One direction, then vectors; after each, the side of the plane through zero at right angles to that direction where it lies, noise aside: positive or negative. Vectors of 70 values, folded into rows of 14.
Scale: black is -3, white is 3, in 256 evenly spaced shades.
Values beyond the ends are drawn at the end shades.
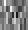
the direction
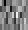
negative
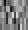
negative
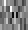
positive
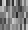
positive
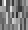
positive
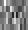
positive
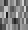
negative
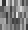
negative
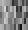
positive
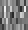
positive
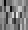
negative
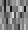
negative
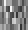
positive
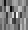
negative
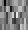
negative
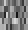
positive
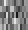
positive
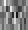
positive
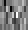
negative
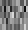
negative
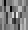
negative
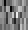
negative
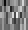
negative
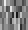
positive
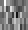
positive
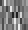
positive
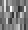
positive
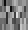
negative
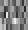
positive
